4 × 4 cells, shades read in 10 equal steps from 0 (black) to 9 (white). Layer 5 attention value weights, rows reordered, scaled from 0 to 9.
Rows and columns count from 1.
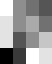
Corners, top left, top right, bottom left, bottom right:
9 3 0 8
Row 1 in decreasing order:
9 5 4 3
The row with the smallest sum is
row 4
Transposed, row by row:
9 8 8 0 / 5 5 3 2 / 4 6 5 9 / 3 4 7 8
